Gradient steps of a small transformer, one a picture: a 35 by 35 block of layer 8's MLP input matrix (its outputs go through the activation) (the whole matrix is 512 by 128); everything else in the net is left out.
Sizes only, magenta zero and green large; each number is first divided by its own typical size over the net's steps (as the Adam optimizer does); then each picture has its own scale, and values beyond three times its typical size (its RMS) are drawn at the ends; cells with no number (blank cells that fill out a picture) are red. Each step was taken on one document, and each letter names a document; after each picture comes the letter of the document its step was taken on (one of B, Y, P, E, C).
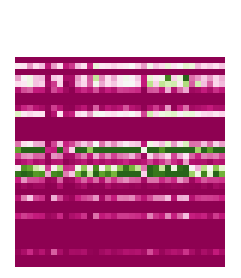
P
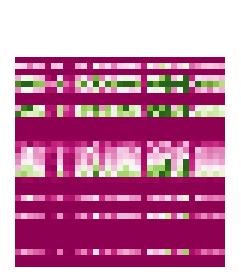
P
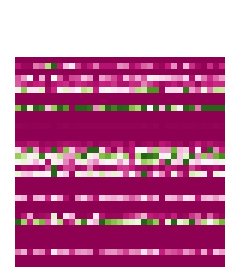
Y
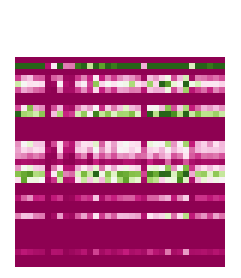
P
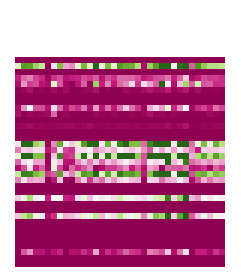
P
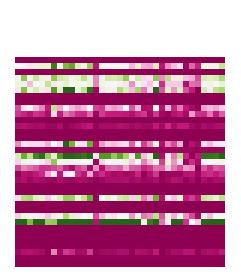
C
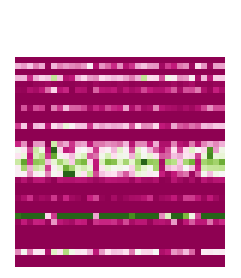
Y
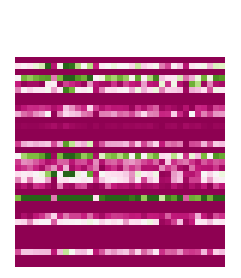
C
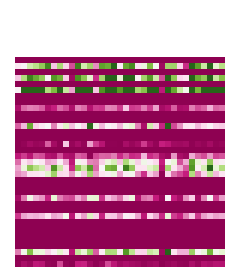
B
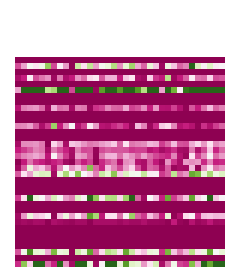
B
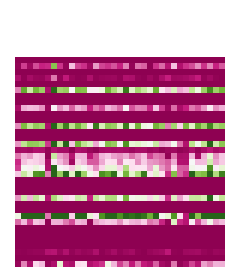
B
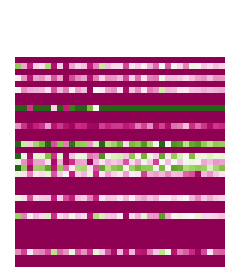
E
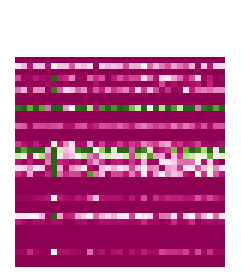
Y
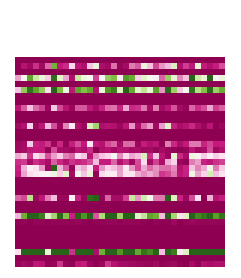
B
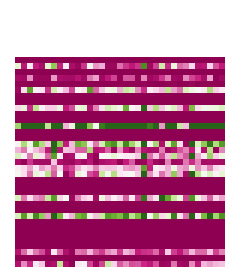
B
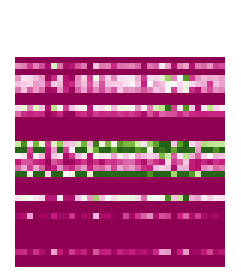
P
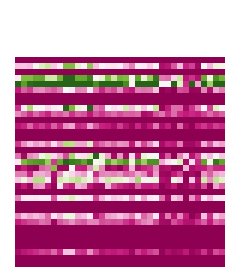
C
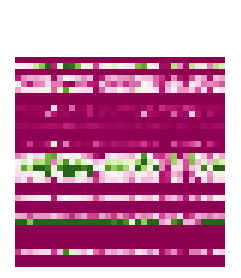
C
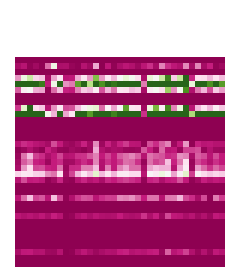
P
